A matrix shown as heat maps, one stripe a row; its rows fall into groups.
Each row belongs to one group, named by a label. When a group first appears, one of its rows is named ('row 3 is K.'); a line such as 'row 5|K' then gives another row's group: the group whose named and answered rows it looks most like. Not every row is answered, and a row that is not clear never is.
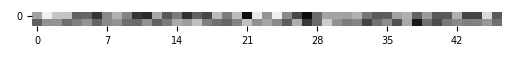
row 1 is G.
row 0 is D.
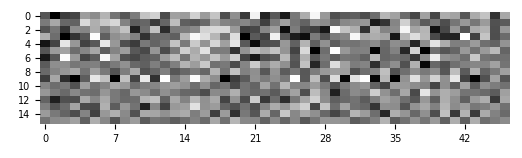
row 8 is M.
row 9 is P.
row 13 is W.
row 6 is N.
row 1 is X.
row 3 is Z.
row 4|N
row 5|G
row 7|G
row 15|M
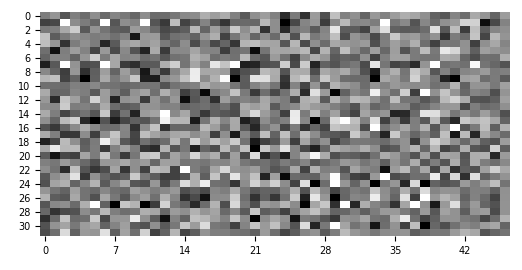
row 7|N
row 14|P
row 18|N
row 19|D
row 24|G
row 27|M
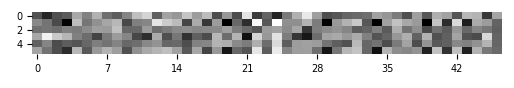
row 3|D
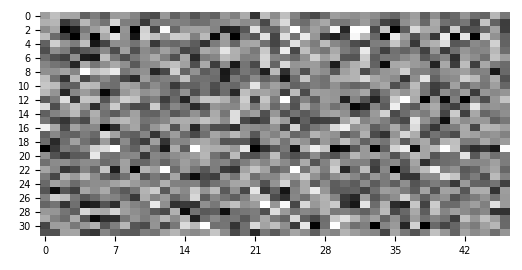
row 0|D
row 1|X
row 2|P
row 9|P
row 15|Z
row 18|W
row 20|Z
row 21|G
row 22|P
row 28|X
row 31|N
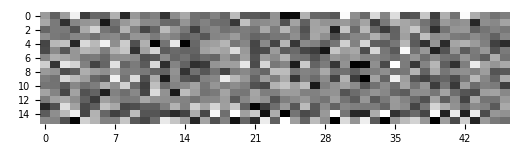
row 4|X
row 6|D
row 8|X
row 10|W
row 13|N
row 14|M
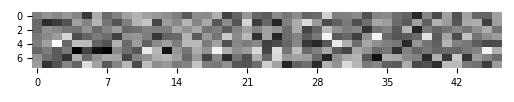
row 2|G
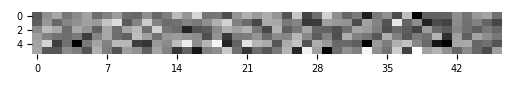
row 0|G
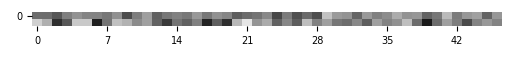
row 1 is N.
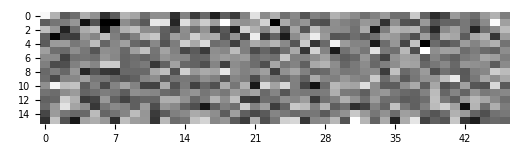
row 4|G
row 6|X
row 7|X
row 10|D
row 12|N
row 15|P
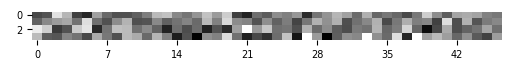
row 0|N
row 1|M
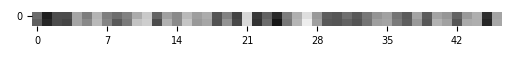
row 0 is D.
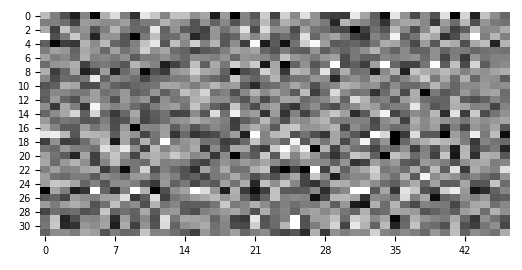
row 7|M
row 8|W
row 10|N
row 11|G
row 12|P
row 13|Z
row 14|M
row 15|W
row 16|P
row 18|P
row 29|P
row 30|P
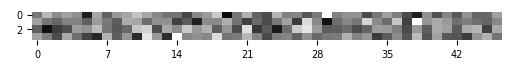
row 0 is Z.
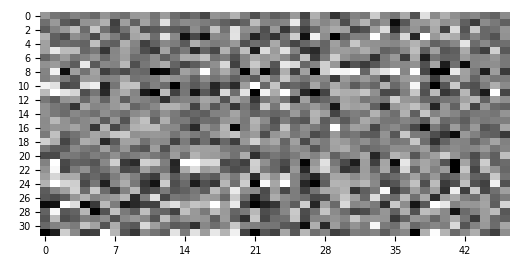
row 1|P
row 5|D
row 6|G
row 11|D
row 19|W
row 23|D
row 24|D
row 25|M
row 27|N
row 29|P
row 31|N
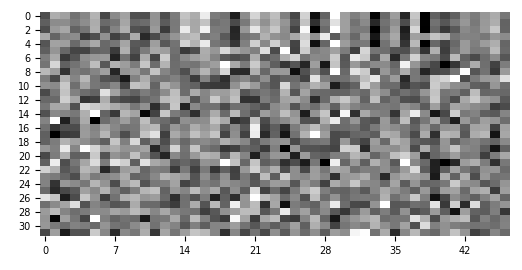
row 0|G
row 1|G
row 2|G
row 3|W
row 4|G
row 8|Z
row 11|N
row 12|N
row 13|X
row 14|M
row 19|X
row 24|Z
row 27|M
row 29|Z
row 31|P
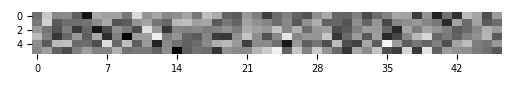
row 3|P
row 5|X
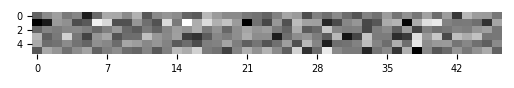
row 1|N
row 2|G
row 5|G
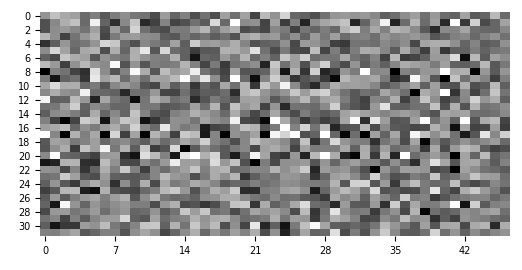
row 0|D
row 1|M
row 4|N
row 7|X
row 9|Z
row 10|D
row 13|M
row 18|G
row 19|X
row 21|N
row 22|W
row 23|N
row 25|N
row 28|G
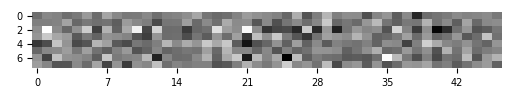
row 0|G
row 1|M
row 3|D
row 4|N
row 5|M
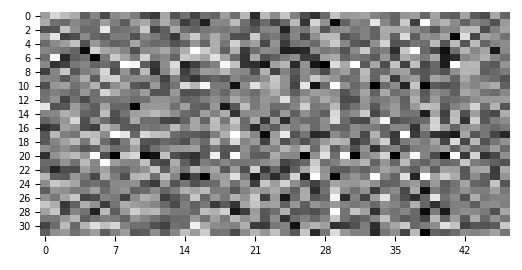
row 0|D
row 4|M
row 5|Z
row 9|X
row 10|G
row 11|X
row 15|M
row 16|N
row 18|M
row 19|W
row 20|M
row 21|X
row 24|D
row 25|G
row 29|M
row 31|G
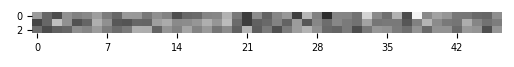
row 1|N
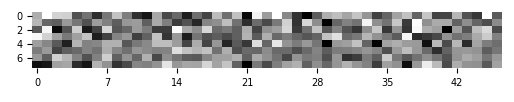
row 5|Z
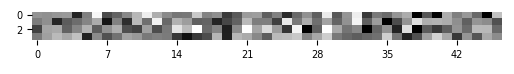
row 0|Z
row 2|G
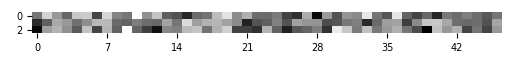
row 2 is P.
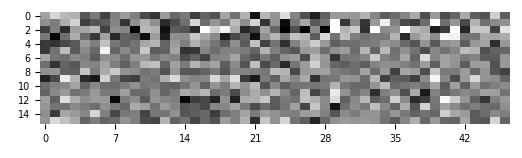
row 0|D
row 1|M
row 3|W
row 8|X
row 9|N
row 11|G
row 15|D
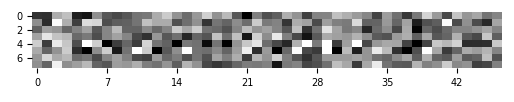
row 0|N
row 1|Z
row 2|G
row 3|D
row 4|Z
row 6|D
